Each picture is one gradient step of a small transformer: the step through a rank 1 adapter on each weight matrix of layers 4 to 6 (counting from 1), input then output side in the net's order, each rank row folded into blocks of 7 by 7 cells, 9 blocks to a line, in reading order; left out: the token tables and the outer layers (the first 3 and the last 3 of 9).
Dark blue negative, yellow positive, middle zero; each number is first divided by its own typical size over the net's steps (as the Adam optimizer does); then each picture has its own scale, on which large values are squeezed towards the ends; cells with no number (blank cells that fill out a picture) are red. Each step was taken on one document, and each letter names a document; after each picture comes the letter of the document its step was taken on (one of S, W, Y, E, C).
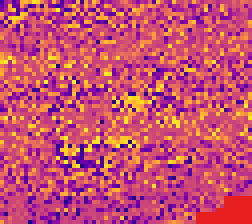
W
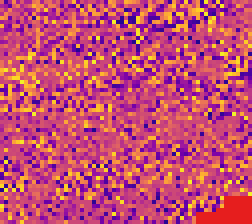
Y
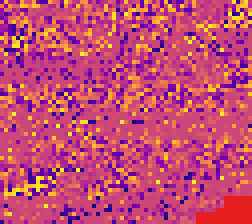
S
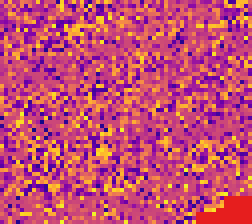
Y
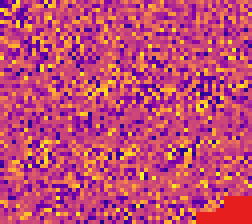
Y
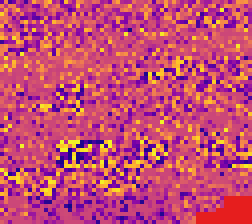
W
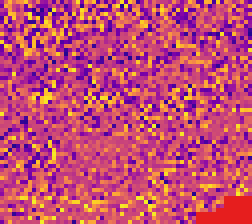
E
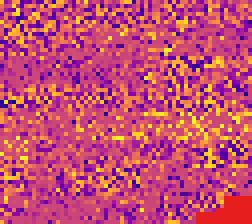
W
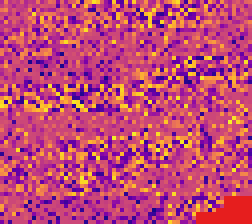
W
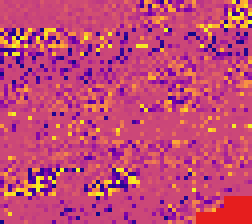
S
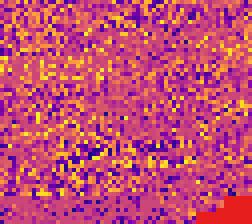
W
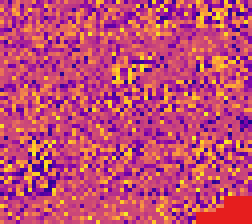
Y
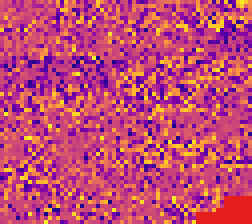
Y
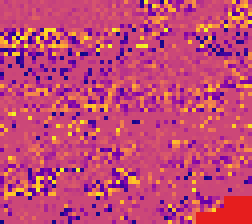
S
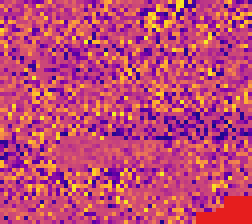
E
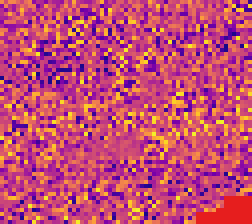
E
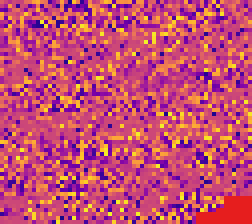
W
